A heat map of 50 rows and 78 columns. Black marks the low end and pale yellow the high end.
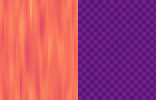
It is made of 1 by 2 panels. Panel 1,1: high, streaked downward, faint in contrast. Panel 1,2: low, checkered, faint in contrast.
